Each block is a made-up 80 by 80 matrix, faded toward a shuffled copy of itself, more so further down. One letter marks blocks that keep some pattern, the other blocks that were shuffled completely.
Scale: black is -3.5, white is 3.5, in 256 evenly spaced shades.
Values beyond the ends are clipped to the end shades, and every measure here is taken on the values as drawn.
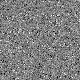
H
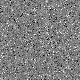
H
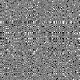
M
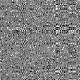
M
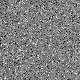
H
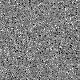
H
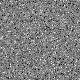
H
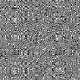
M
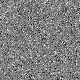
H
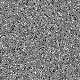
H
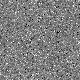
H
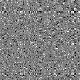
M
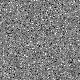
H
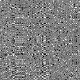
M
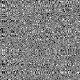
M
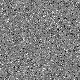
H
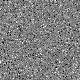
H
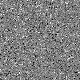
H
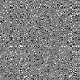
M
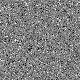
H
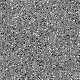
H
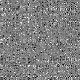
M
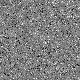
H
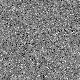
H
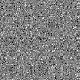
M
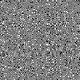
M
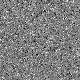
H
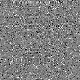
M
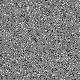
H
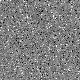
H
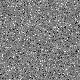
H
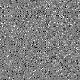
M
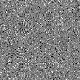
M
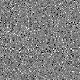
M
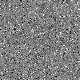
H
